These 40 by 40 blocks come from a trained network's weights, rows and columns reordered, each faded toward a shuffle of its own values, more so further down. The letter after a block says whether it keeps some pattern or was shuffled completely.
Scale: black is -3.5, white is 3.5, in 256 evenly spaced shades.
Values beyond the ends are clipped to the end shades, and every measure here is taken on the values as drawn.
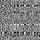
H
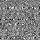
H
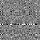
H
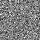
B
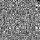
H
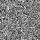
B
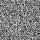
B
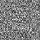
H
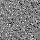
B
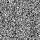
B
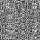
H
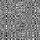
H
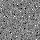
B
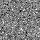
B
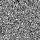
B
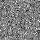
B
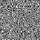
H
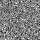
B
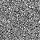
B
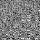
H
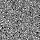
B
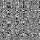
H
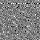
H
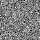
B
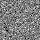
B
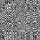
H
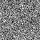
B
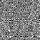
H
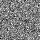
B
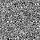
H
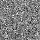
B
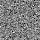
B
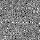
H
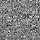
H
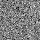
B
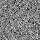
B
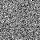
B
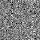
H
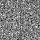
B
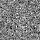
H
